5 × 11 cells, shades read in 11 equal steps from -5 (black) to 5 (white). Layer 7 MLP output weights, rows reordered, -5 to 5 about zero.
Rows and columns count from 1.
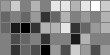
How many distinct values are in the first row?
6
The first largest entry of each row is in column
10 7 7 9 8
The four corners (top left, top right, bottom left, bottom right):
1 3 0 1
